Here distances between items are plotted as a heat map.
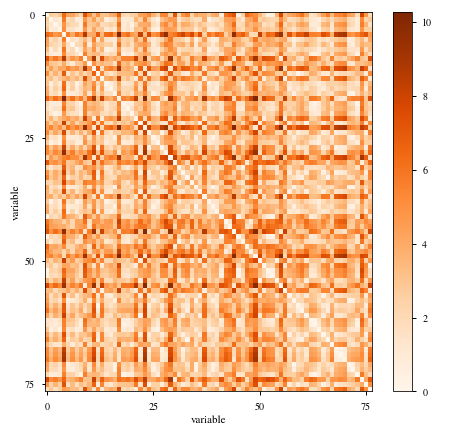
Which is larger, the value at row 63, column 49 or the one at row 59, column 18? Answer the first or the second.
the first
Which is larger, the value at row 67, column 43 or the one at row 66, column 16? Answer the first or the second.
the first
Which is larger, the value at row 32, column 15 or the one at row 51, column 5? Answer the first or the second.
the second
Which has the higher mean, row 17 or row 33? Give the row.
17
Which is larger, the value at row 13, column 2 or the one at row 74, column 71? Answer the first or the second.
the second
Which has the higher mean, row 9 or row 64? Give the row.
9
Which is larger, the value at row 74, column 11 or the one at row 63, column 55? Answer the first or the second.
the first
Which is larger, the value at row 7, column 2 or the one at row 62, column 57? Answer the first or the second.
the second
